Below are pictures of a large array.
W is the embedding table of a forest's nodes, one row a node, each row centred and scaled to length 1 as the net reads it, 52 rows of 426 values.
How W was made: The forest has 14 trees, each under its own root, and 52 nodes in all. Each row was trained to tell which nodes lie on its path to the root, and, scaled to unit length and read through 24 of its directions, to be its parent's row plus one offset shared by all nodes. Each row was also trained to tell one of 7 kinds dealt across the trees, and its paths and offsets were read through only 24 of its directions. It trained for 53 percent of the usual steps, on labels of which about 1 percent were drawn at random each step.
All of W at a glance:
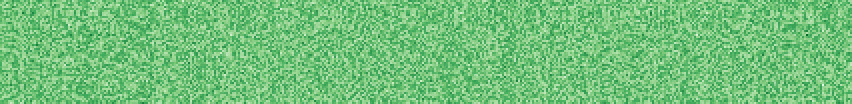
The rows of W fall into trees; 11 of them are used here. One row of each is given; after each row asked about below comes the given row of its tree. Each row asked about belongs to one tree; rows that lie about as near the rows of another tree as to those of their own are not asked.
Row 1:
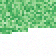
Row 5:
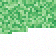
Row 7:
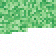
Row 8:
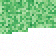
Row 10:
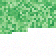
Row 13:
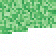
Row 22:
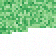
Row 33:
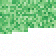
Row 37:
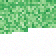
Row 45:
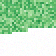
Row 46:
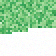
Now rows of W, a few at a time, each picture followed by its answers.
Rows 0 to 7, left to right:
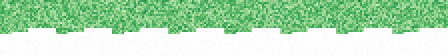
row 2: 13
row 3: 5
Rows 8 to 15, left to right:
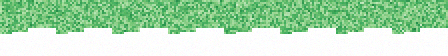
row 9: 45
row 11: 7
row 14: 22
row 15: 37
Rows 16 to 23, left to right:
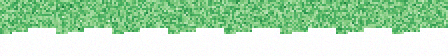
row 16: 46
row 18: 13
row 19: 7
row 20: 1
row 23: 1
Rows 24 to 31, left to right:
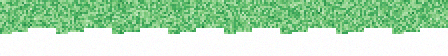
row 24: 22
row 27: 8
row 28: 8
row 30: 33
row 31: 5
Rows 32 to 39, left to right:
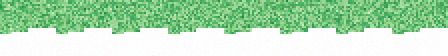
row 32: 22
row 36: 7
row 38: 33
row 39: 33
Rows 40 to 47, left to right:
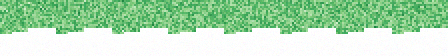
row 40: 10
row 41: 45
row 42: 37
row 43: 46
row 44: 45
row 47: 22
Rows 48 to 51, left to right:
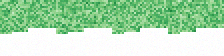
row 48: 5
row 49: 7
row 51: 46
